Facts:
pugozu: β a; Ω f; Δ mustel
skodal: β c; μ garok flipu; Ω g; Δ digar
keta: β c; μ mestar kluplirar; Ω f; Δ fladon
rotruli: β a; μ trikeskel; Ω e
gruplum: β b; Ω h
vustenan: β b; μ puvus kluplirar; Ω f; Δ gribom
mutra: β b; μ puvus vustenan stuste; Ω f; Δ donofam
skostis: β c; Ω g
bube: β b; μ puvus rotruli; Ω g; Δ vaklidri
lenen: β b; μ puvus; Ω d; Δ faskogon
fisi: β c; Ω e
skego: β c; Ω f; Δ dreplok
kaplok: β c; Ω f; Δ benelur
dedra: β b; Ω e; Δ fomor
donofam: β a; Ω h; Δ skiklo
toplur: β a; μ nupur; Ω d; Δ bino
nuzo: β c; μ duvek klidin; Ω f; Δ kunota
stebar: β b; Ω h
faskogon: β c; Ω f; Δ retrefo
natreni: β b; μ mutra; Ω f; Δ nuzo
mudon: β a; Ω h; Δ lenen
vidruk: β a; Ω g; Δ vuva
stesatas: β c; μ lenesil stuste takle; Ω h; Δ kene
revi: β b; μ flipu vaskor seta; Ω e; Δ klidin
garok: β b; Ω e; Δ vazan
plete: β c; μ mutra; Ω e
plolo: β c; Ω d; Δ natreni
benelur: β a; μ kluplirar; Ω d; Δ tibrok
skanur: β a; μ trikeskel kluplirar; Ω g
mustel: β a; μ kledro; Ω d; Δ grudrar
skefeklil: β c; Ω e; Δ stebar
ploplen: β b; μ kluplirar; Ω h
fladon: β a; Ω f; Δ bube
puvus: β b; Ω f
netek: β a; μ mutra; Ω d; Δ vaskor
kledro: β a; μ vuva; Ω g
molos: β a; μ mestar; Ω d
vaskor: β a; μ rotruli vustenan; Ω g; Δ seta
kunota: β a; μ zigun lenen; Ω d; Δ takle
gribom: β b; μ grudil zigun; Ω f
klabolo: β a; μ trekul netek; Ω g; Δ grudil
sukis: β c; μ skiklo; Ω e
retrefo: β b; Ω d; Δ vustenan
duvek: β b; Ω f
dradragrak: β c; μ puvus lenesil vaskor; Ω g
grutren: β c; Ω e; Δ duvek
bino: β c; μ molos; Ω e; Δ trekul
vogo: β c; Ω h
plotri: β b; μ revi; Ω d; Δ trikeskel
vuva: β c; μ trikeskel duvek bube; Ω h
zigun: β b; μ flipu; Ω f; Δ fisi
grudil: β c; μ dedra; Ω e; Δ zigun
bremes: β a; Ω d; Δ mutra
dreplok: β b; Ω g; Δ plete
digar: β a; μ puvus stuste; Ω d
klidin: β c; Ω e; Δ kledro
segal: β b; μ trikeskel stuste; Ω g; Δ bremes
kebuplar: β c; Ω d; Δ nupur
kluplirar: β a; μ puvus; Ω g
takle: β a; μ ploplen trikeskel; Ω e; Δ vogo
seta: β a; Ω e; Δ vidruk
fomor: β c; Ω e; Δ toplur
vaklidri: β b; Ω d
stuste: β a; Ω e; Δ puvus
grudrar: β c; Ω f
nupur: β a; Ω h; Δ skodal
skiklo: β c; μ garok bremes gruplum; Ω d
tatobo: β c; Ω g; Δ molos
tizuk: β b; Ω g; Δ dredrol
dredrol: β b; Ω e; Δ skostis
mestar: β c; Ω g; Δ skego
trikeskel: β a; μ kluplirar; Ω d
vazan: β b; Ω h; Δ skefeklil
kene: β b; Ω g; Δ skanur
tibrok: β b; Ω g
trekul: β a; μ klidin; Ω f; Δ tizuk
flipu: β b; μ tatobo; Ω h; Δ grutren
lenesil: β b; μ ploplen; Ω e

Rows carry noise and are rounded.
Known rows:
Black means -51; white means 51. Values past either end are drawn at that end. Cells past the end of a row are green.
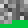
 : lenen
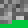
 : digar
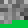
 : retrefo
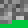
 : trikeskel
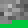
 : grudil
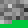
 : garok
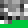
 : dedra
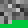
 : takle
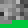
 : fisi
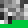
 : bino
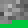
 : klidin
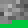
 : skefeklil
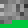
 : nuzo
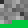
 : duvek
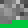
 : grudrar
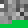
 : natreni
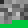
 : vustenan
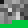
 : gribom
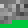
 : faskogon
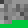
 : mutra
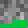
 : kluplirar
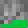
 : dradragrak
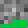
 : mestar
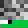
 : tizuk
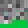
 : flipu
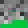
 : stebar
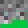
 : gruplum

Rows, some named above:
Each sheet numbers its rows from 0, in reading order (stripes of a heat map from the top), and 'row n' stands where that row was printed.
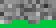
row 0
lenesil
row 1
bremes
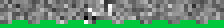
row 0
kunota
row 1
klabolo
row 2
flipu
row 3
fomor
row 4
tibrok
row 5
kebuplar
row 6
nuzo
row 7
vaskor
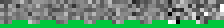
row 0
pugozu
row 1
lenesil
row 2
bremes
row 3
plotri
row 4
vuva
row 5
vaskor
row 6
dredrol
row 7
toplur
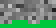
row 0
seta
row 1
segal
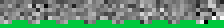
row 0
vazan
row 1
mudon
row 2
donofam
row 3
skiklo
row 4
rotruli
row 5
plolo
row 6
dradragrak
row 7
skostis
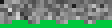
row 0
gribom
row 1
vidruk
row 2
donofam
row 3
stesatas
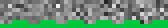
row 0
stuste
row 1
skego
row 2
natreni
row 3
vuva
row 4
lenen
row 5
plolo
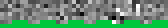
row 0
netek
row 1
nupur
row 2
vogo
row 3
vaklidri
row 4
fomor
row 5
stesatas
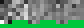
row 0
trekul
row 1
skodal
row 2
fladon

